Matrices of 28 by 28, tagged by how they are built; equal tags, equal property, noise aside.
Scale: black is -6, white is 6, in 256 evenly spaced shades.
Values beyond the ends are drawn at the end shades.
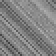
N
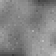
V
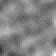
V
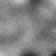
V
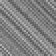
N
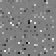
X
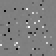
X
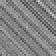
N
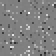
X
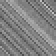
N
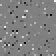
X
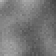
V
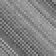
N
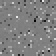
X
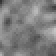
V
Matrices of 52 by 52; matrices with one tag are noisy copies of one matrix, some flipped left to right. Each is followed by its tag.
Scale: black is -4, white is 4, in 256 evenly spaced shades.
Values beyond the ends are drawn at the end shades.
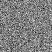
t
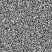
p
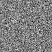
p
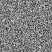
p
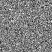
p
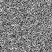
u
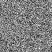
u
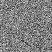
t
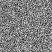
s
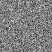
p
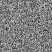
p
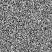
p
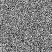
t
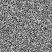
p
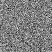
t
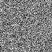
u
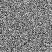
t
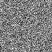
u
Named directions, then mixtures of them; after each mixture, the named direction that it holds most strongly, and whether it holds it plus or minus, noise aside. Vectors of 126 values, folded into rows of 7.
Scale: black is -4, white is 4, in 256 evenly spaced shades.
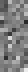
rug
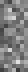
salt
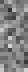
salt, minus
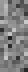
rug, minus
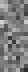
rug, minus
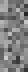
rug, minus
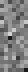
rug, minus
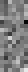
rug, plus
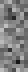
salt, minus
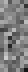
rug, minus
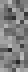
salt, minus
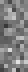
salt, plus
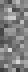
salt, plus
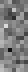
salt, minus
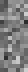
rug, plus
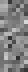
rug, minus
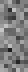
salt, minus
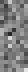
rug, plus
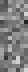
rug, plus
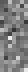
rug, plus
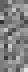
rug, plus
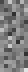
rug, plus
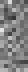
salt, minus
